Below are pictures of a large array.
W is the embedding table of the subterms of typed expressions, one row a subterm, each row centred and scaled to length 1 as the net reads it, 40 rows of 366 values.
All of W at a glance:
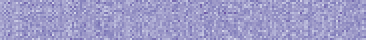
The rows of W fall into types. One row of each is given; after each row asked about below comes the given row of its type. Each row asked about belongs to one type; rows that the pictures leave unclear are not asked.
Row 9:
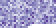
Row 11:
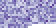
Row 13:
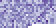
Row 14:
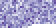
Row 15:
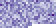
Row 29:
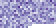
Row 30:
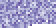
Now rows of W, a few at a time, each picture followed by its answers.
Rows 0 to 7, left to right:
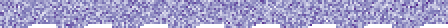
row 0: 9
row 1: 11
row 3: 29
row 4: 30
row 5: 14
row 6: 15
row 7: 14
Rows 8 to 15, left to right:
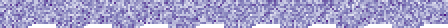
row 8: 13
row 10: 14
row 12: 13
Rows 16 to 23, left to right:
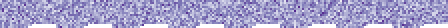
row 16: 29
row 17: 30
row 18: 14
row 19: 15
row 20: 29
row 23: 11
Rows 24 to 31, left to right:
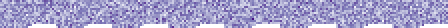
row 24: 13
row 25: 9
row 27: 30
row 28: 11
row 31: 30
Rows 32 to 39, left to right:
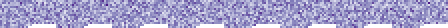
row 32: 29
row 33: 13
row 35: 29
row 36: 14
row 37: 15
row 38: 15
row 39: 11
